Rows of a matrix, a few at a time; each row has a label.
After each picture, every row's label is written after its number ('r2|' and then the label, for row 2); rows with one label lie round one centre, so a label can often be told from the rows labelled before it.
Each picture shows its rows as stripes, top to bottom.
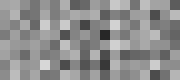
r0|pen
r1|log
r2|pen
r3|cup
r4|pen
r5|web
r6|cup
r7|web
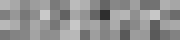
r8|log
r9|cup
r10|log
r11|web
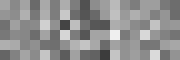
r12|pen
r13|pen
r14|cup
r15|pen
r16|log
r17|cup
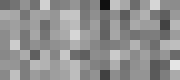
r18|cup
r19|web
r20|web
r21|web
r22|log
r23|pen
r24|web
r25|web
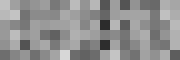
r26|log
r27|log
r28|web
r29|log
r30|web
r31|pen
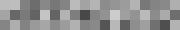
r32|log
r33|pen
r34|web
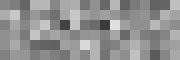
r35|web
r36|log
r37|cup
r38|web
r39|log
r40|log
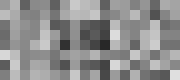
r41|log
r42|log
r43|cup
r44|cup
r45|cup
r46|log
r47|cup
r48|web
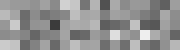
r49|web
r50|log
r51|log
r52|pen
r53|log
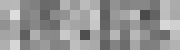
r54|log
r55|log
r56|log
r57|web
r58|log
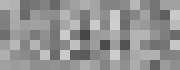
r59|log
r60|web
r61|web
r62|pen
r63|web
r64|pen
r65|log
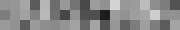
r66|pen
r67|cup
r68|web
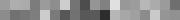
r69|pen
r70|cup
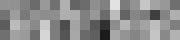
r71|pen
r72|web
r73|cup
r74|cup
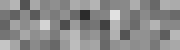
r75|log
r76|pen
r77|cup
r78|web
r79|log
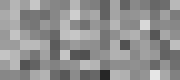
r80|web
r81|log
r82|pen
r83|log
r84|web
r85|pen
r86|log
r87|cup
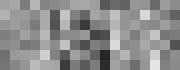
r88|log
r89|pen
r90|pen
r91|cup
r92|pen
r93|cup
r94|cup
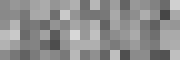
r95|web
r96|web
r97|log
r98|log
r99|log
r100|web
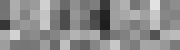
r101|cup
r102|cup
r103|cup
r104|log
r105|pen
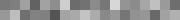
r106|pen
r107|log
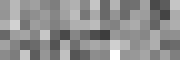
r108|web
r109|web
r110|log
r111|cup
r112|pen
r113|pen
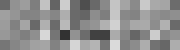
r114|pen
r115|pen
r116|pen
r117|cup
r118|web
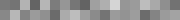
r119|pen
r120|log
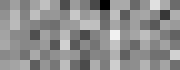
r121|cup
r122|web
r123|log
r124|pen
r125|pen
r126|web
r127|pen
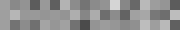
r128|pen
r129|web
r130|pen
